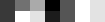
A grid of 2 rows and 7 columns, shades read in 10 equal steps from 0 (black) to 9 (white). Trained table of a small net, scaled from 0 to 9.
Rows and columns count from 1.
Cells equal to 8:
3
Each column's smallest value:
2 4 6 0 3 9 8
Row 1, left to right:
2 4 6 0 3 9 8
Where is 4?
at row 1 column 2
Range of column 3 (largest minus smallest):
2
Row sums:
32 40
